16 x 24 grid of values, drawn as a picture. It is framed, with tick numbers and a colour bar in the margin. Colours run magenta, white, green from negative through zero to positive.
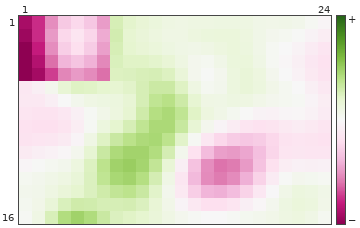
Odd patch: lower, in the top left. Mirror symmetry: none. Ninth with the lowest average: top left. Histogram: skewed, a long tail of low values. Roughest part: top left.
